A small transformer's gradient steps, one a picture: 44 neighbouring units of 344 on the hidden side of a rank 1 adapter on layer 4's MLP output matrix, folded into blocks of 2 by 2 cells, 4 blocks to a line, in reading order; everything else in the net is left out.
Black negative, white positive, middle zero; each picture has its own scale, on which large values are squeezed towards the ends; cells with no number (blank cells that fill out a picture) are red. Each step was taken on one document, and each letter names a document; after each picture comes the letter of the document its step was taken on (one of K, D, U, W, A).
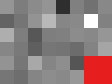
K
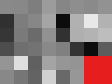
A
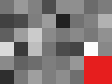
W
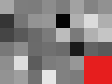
A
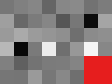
W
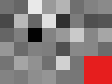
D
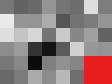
W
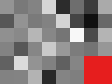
K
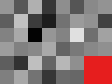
D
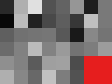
D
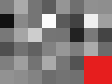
K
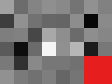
W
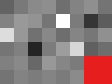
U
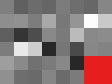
U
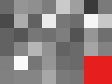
K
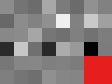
W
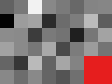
D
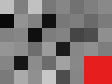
D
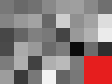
A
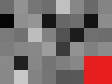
D
